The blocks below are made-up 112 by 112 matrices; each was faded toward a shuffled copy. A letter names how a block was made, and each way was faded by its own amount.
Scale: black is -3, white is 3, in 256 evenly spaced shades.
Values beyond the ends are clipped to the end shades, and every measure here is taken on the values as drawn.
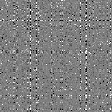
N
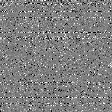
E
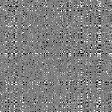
N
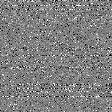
E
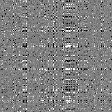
N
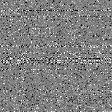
E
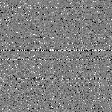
E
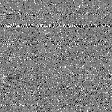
E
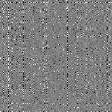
N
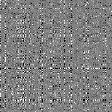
N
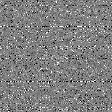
E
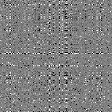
N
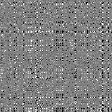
N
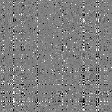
N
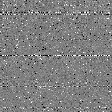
E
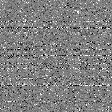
E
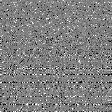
E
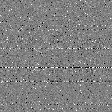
E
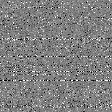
E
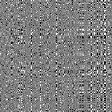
N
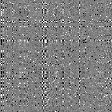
N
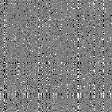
N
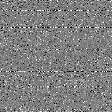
E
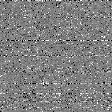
E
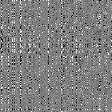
N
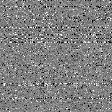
E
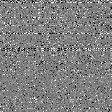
E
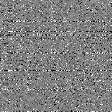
E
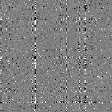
N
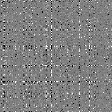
N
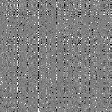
N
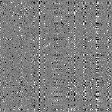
N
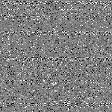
E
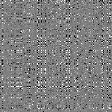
N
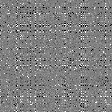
N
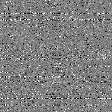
E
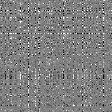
N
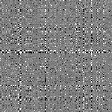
N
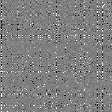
N
